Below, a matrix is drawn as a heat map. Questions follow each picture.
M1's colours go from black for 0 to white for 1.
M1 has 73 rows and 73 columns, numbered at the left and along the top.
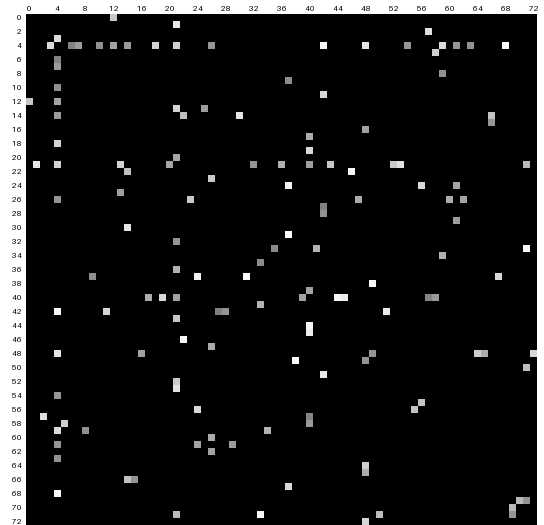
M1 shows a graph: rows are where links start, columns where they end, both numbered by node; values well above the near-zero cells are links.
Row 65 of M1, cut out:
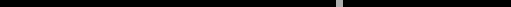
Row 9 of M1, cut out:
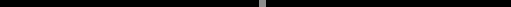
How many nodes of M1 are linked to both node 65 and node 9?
0
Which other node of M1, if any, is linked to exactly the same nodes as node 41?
node 35
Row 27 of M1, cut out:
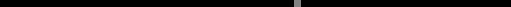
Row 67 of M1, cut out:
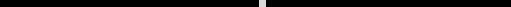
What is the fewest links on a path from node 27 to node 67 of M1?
6
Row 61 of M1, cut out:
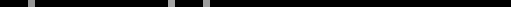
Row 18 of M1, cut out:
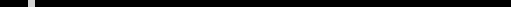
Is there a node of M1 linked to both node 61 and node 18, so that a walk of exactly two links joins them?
yes
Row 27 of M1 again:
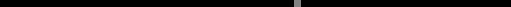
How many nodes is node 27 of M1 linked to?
1
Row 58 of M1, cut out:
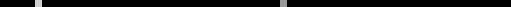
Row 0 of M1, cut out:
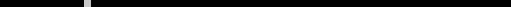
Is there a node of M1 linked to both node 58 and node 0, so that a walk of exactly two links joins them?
no
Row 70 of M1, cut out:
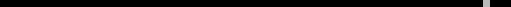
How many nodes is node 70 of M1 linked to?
1
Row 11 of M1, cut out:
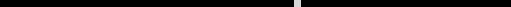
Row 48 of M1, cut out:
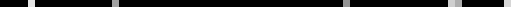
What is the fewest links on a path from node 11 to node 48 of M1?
3
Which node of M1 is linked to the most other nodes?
node 4
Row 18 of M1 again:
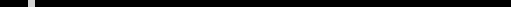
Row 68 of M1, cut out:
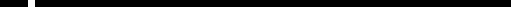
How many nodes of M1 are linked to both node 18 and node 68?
1
